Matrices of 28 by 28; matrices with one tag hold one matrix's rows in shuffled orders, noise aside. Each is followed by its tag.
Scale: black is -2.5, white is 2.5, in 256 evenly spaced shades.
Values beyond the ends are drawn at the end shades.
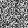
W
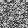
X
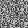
W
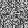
W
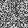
W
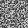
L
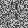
W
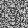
L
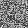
X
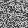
X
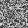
X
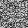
X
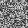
X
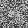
X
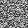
X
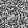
L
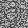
L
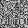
W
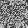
X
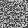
X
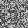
L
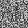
W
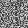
W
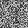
W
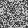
X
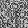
W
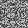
L
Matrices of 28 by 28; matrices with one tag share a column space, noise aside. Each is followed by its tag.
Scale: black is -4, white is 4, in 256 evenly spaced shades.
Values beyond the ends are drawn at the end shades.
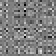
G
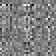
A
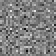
G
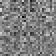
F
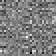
G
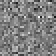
F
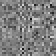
A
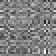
G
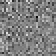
F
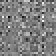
F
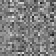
F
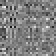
A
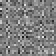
G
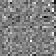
F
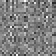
F
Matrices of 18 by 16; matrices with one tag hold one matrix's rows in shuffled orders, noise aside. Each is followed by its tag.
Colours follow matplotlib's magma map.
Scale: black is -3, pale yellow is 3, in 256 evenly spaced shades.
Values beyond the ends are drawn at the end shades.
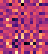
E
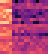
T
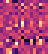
E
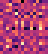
E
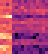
T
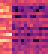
T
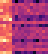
T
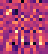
E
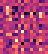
E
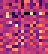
E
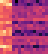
T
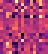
E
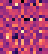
E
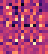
E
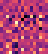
E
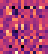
E
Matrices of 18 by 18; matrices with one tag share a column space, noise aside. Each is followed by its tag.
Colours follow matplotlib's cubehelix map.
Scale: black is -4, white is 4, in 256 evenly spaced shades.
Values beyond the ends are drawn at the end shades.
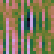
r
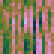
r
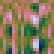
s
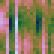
r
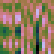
s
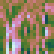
s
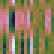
r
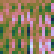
s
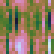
r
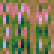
s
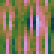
r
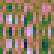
s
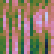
r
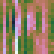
r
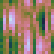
r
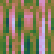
r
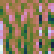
s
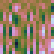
s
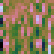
s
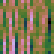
r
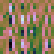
s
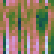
r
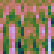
s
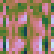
s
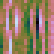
r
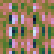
s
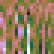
s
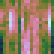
r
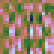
s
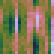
r
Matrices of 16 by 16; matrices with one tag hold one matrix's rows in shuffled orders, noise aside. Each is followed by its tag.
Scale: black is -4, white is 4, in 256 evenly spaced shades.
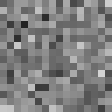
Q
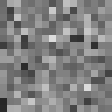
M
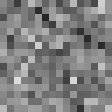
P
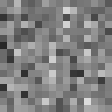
M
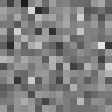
Q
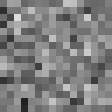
M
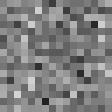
P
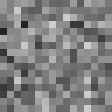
M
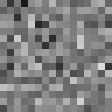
Q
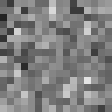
M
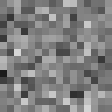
M
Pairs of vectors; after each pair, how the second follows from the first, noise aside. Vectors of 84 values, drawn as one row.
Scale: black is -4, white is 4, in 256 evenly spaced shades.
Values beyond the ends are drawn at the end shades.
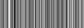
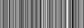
wrapped around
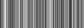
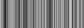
negated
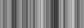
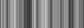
wrapped around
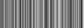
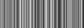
negated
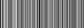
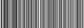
negated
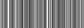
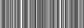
wrapped around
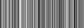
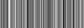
wrapped around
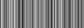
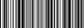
scaled up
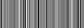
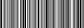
scaled up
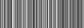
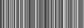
wrapped around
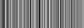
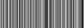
wrapped around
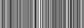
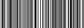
scaled up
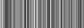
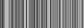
negated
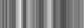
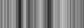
negated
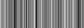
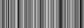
wrapped around
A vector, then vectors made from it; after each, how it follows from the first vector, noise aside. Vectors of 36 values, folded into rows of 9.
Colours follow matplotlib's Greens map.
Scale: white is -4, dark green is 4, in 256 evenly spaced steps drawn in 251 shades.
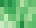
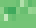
partly zeroed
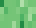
partly zeroed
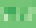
partly zeroed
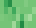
partly zeroed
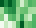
scaled up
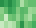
copied
